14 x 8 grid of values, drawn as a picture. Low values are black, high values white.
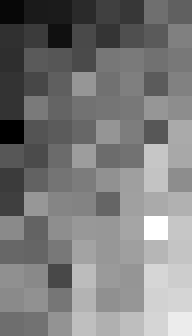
Neither half mirrors the other. The bottom middle is the smoothest part. There is an overall slope up to the bottom right. The bottom right is the ninth with the highest average. No single row or column stands out from its neighbours. There are no regular stripes.
